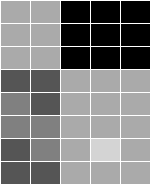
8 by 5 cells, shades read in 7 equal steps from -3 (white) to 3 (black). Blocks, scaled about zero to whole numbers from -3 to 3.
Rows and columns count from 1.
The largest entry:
3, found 9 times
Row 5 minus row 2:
1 2 -4 -4 -4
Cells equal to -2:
1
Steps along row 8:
same down same same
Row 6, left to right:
0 0 -1 -1 -1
